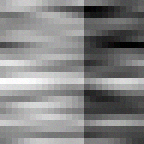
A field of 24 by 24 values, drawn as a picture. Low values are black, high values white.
Ninth with the lowest average: top right. Ninth with the highest average: middle left. Grain: streaks across. Seam: vertical, 60% of the way across, the left part higher.
